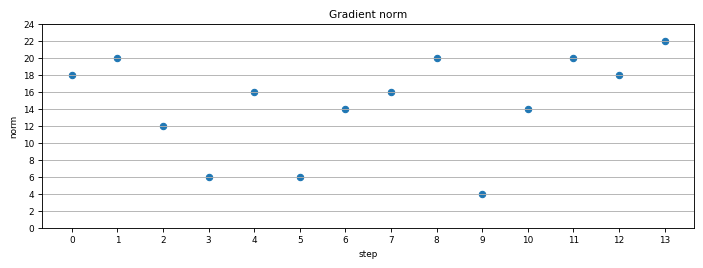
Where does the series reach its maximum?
13
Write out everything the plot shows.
Title: Gradient norm
x-axis: step, ticks 0 1 2 3 4 5 6 7 8 9 10 11 12 13
y-axis: norm, ticks 0 2 4 6 8 10 12 14 16 18 20 22 24
Values:
18 20 12 6 16 6 14 16 20 4 14 20 18 22
